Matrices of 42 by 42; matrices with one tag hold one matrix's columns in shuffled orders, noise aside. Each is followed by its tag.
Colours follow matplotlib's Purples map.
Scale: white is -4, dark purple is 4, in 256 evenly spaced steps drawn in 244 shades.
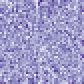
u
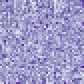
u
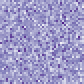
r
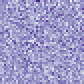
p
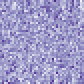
u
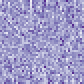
u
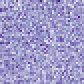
p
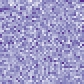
p
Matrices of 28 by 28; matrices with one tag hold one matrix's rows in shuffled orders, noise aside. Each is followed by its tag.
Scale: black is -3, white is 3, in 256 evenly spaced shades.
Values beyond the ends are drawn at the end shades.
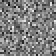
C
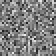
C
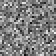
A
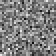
A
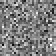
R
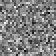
A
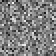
C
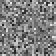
R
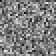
A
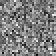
R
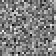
R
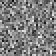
C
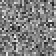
R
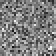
R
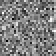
R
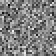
C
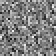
C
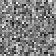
R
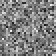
R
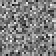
R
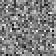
R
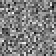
C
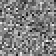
A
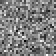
A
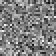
A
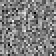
C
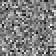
R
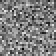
A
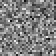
A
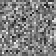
R
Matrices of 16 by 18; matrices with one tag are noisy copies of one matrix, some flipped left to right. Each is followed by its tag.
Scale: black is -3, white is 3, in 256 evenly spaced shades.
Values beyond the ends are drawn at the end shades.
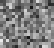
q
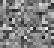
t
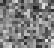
q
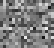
t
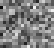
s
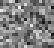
s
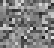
t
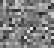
t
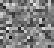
t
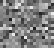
t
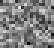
s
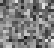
q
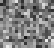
q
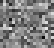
t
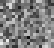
q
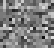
t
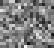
s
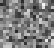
q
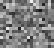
t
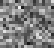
s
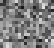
q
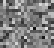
t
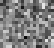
q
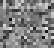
t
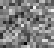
s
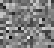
t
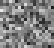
s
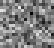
s
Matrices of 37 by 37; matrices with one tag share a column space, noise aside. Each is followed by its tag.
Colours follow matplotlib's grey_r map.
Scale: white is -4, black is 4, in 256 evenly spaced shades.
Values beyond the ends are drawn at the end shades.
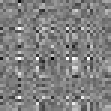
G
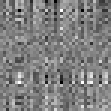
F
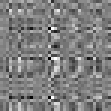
G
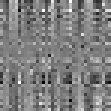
F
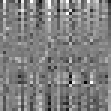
F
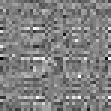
G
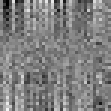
F
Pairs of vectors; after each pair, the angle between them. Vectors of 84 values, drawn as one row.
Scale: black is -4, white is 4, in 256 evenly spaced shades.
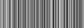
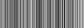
orthogonal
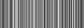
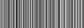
partly opposed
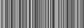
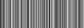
nearly opposite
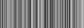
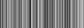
nearly parallel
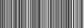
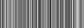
partly aligned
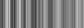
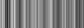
nearly opposite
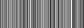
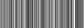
partly opposed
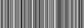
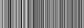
partly aligned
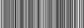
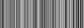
nearly opposite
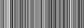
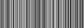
partly opposed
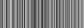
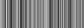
partly opposed
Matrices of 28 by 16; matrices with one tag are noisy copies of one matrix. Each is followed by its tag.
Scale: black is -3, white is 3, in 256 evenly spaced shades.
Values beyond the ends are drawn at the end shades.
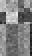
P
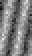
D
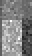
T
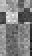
P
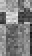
P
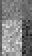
T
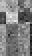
P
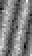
D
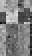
P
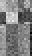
P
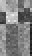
P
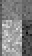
T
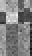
P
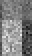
T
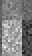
T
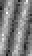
D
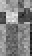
P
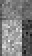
T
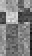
P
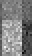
T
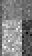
T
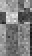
P
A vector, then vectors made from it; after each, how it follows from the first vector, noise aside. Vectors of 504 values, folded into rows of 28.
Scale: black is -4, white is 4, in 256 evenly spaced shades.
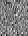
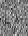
wrapped around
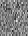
wrapped around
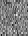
copied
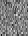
copied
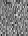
copied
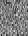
copied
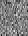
copied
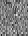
copied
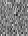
negated
